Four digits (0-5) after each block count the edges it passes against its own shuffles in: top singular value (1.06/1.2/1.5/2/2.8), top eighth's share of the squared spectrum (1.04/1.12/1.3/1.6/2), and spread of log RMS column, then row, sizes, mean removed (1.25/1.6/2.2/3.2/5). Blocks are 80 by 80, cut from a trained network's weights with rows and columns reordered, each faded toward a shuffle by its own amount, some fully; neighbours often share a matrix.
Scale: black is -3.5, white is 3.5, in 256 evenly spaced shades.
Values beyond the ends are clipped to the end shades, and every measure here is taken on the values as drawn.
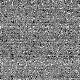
3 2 2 1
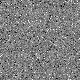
0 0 0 0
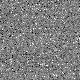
1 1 1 0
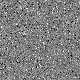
0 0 0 0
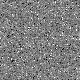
0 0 0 0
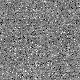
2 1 0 0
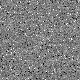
0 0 0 0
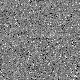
0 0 0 0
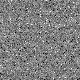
1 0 0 0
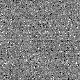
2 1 1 0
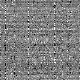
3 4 3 0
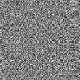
4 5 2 3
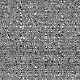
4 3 3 0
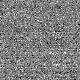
2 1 1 0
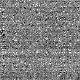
3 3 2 0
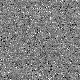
1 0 0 0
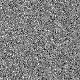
2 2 1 0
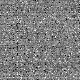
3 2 2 0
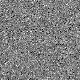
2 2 0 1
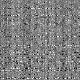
3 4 0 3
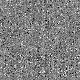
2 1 0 1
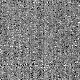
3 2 0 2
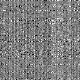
4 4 0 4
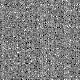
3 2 0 2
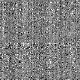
3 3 0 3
